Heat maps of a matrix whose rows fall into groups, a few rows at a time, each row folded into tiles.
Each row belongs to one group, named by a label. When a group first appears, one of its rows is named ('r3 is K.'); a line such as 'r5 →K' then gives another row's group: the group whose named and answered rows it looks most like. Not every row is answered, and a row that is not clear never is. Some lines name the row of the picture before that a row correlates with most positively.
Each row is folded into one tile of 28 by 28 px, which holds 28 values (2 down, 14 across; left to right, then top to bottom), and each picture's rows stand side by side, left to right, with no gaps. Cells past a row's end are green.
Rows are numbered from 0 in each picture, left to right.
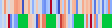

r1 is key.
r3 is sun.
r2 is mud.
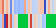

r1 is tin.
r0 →sun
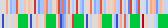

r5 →tin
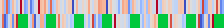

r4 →tin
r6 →tin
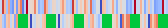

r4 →key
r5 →key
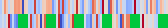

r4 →key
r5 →tin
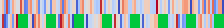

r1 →sun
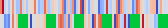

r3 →key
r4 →mud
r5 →tin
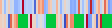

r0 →key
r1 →tin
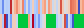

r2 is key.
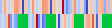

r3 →mud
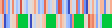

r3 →mud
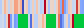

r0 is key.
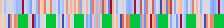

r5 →sun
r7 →key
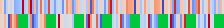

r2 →tin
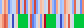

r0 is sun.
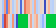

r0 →mud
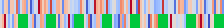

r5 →key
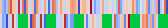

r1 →mud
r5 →sun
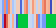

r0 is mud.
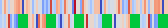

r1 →key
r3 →tin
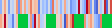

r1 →sun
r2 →key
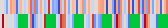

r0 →tin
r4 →mud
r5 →mud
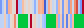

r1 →tin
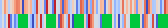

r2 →mud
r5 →mud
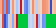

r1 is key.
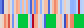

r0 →mud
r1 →mud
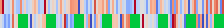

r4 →key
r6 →mud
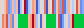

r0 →sun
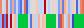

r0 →sun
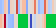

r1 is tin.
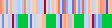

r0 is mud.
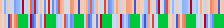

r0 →key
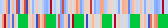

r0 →sun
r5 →key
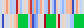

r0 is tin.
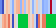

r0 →mud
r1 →key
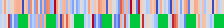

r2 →sun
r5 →tin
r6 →mud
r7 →tin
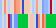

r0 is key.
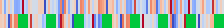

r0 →key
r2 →mud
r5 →tin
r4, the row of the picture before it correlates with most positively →1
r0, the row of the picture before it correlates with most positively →1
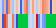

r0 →mud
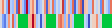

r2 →sun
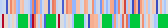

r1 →mud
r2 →tin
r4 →sun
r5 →tin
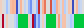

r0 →tin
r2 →tin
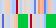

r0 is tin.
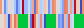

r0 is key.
